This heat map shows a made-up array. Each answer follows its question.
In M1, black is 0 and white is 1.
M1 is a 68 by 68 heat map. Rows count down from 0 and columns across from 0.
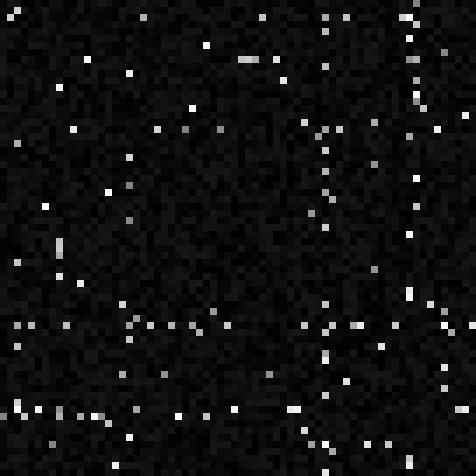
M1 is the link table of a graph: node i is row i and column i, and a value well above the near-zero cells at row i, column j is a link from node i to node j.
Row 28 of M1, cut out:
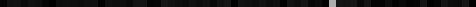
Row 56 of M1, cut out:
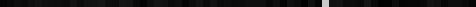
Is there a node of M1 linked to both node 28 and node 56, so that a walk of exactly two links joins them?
no
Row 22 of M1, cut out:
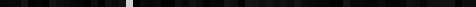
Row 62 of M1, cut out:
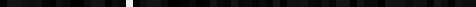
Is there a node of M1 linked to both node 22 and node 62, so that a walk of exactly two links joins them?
yes
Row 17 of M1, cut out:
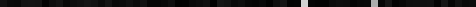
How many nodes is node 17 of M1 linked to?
2
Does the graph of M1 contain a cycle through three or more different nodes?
no
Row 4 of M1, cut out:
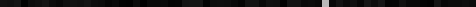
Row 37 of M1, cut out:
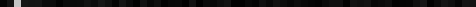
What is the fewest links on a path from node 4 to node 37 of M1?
3
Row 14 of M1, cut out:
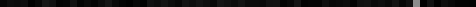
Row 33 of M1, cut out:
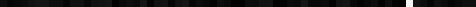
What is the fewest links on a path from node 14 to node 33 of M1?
4
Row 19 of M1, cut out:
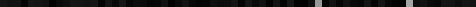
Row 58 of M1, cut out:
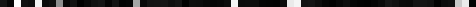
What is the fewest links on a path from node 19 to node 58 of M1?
1
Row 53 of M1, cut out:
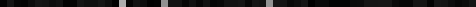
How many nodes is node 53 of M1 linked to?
3
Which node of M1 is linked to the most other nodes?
node 46
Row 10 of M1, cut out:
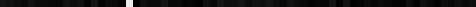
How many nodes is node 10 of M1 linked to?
1
